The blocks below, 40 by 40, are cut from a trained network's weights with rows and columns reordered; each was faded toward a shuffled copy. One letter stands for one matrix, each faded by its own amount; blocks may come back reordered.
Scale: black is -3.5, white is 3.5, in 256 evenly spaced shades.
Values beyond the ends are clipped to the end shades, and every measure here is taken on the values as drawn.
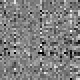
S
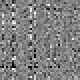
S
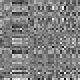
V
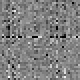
S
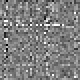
S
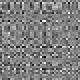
V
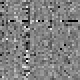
S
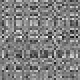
V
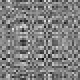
V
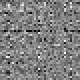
S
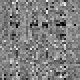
S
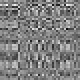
V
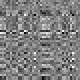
V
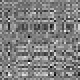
V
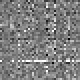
S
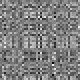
V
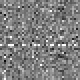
S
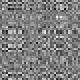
V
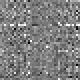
S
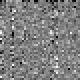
S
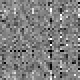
S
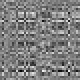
V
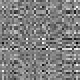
V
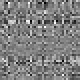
V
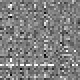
S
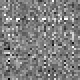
S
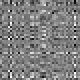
V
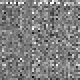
S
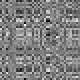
V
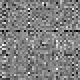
S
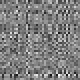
V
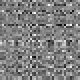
V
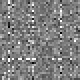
S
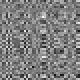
V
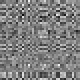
V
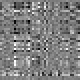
V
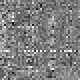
S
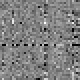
S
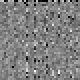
S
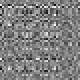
V
